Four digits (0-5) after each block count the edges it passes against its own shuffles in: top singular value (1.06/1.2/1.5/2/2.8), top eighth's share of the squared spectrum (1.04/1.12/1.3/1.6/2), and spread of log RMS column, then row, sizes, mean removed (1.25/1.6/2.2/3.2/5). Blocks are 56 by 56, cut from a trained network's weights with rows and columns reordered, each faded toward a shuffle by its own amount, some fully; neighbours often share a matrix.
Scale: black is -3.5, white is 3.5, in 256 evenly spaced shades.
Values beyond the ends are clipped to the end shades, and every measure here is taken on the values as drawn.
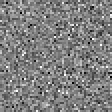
0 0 0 0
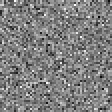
0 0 0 0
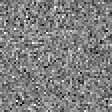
0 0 0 0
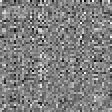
4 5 3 2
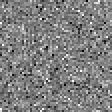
0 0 0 0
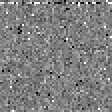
3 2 0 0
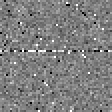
3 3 0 1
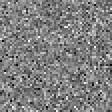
0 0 0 0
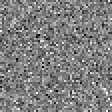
2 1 0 0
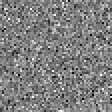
0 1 0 0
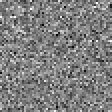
2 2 1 1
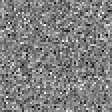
0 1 0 0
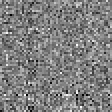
3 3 1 2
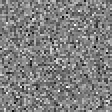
1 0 0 0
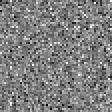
1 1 0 0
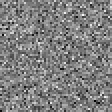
1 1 0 0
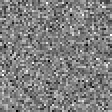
0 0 0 0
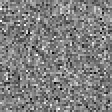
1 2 1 0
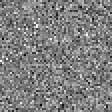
1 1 0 0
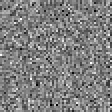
3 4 2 1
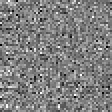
3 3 2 1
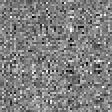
3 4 2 2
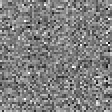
3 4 2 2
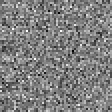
2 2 0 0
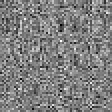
4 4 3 0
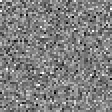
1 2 0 0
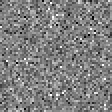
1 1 0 0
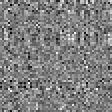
4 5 2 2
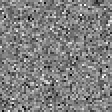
1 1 0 0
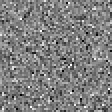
1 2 0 0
